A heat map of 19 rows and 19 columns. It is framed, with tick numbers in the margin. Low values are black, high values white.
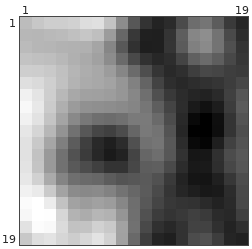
The top left is the smoothest part. There are no regular stripes. No lone cell stands out from its neighbours. There is an overall slope up to the left. The bottom left is the ninth with the highest average.
